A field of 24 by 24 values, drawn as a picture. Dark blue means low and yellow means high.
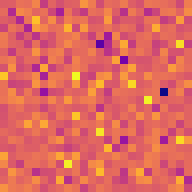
Average level on the scale: 60%. Mirror symmetry: none. Histogram: heavy tails on both sides. Stripes: none. Grain: fine. Seam: none. Slope: none.
